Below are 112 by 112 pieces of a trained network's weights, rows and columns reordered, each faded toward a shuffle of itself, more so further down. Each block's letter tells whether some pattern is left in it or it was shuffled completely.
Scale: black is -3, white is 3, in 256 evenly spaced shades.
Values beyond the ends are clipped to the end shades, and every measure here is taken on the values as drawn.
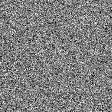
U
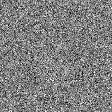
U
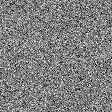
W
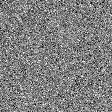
W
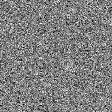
U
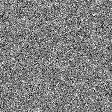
W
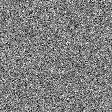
W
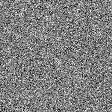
W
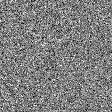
W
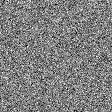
W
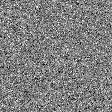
W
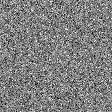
W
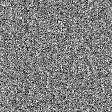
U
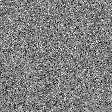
W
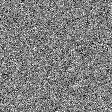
W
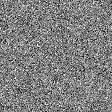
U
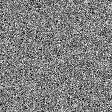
W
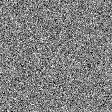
W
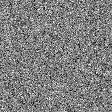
W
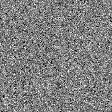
U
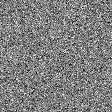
W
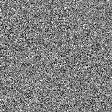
U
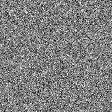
U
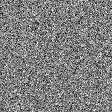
W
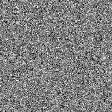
U
